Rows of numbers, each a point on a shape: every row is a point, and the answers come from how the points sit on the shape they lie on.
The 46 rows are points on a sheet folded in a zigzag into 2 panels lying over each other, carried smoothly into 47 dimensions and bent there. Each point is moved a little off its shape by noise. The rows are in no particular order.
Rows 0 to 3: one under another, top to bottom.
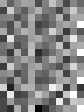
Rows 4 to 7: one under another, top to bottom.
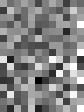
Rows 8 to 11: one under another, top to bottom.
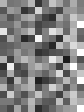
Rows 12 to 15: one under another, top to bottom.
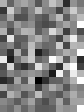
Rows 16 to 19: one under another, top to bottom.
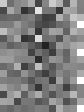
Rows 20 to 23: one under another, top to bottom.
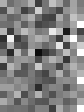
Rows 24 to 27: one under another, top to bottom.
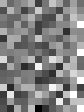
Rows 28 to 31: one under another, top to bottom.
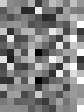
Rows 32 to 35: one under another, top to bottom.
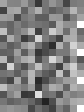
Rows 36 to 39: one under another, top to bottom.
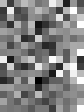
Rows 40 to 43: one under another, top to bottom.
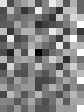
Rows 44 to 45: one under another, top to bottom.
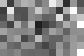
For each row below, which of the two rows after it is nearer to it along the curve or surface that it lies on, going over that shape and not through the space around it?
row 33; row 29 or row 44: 29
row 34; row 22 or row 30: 30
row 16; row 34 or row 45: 34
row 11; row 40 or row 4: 4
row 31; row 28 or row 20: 28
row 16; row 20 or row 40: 40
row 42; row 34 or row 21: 21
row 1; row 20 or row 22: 20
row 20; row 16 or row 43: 43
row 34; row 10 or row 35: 10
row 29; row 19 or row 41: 41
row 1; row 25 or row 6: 6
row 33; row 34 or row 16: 34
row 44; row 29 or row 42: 42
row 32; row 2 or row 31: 2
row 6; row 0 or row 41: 41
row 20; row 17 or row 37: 37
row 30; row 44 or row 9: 44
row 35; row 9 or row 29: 9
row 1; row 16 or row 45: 45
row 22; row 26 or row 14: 26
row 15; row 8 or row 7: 8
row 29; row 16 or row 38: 38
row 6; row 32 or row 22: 22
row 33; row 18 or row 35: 18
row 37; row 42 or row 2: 2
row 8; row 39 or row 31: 39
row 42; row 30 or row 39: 30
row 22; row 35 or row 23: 35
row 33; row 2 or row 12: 2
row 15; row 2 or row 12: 2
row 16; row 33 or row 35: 35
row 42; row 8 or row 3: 3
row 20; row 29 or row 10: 29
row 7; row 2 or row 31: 2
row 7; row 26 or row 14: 14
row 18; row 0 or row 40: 0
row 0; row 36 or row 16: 36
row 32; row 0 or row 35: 0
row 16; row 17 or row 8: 17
